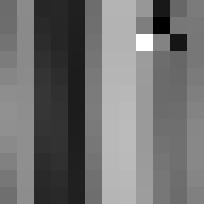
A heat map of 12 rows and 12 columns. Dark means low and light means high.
Grain: streaks running down. Roughest part: top right. Odd patch: rougher, in the top right.
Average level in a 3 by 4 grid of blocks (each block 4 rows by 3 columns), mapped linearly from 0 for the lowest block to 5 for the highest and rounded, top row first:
2051
2052
2053
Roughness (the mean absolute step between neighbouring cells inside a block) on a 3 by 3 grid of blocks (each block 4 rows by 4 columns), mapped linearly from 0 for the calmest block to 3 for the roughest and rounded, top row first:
1 1 3 / 0 1 0 / 1 1 0
